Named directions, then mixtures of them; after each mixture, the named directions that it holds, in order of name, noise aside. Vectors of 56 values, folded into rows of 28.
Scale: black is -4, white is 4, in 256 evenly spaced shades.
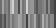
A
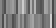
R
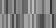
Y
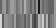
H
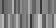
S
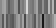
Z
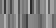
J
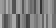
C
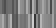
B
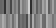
B, J, S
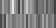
A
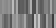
B, S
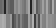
B, J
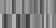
C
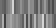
A, S, Z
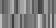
H, R, S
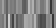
Y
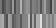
B, S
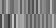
H, Y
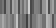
J, S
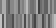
H, Z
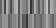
J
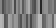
C, S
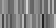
Z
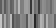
B, H, J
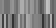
R, Y, Z
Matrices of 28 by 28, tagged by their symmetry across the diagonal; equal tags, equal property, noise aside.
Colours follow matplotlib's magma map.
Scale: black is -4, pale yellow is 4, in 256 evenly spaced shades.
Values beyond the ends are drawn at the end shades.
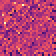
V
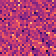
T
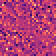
T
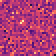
V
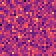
V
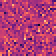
T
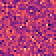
T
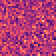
T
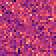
T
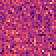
T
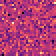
T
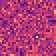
V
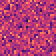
V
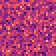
T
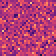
V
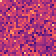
V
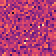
V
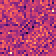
V
